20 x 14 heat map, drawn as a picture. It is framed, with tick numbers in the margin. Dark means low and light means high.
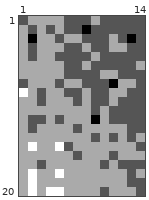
The bottom middle is the calmest part. The halves do not mirror each other. The ninth with the highest average is the bottom left. Values rise toward the bottom left. No single row or column stands out from its neighbours.
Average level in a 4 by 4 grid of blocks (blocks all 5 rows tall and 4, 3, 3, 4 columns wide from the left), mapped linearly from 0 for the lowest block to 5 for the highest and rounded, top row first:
3100
4211
4431
5542
